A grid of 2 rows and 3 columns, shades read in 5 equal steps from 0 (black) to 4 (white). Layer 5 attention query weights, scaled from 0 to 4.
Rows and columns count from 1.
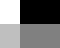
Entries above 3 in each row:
1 0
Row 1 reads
4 0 0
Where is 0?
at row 1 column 2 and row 1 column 3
